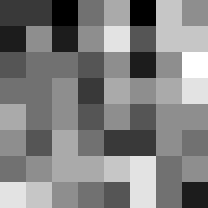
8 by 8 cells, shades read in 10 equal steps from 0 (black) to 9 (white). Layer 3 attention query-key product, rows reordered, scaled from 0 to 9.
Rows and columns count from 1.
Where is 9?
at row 3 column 8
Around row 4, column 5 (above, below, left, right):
5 5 2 5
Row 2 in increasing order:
1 1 3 5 5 7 7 8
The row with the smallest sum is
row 1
